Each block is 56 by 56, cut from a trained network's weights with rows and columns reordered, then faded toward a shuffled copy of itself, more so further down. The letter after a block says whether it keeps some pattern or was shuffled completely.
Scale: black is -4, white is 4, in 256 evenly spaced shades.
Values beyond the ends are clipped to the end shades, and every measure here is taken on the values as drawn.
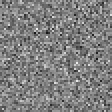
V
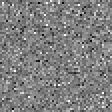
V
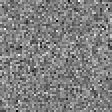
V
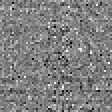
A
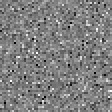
V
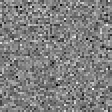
A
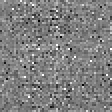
A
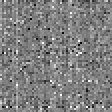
A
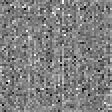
A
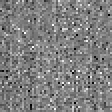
A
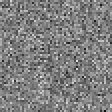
A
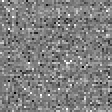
A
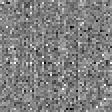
A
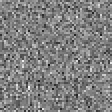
A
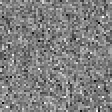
V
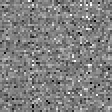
A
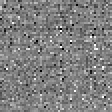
A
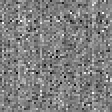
A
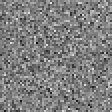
V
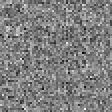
A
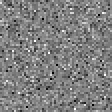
V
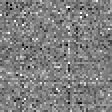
A
